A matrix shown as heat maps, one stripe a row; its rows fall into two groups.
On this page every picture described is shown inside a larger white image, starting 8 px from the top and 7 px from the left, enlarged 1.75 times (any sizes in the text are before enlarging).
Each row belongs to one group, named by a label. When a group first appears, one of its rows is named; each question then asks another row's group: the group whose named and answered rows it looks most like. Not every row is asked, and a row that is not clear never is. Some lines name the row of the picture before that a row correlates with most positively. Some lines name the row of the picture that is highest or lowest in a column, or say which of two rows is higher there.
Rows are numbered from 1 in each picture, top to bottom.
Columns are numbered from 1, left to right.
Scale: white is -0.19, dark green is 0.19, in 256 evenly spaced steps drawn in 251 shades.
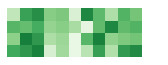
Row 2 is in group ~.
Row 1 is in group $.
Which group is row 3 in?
$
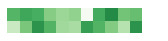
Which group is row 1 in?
~
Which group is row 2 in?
$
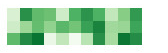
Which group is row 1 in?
$
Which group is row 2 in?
$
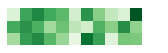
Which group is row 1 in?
$
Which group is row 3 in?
$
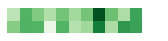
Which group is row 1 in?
$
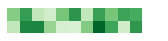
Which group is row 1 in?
~
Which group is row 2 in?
$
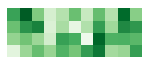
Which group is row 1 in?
~
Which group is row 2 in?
~
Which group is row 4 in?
$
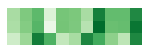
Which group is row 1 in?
~
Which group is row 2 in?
~
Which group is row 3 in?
$
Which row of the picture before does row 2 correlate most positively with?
3
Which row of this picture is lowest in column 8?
3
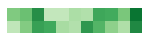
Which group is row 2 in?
$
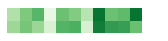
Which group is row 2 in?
~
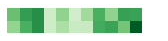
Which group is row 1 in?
~
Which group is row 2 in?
~
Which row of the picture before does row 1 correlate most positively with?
1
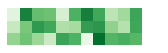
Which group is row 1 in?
$
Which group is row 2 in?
$
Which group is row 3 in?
~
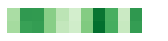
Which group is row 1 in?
$
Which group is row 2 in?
$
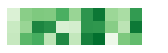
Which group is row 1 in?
$
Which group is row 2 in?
$
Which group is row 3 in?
$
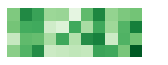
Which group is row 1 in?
$
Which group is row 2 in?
~
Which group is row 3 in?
$
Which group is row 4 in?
~
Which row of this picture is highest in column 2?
1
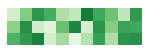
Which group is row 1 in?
$
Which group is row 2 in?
~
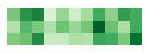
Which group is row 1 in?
~
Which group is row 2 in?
$
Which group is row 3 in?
~
